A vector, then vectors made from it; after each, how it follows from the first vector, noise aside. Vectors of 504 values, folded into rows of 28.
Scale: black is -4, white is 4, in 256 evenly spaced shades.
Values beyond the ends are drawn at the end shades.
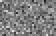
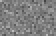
shrunk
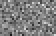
reversed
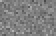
shrunk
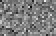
sign-scrambled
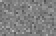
shrunk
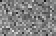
sign-scrambled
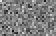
sign-scrambled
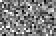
scaled up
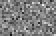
reversed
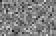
sign-scrambled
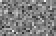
sign-scrambled
